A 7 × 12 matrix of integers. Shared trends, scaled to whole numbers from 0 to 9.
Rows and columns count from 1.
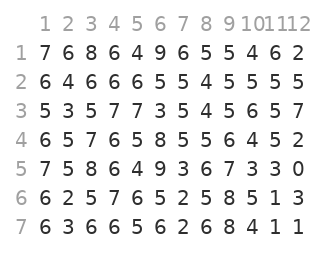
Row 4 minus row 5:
-1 0 -1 0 1 -1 2 -1 -1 1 2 2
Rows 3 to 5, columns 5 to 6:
7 3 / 5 8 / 4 9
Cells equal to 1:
3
